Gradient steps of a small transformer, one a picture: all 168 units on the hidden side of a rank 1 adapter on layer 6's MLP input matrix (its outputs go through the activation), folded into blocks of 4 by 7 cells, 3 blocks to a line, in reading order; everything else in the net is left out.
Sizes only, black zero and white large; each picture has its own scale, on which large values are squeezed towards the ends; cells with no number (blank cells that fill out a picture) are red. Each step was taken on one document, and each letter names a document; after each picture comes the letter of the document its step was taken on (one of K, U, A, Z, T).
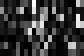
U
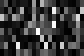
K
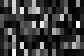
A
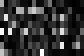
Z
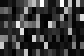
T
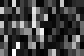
U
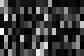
Z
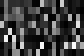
A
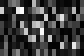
U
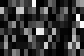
U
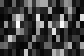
T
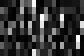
K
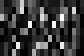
K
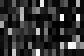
A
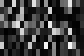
T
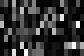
A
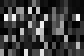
Z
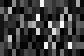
T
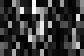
U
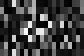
U
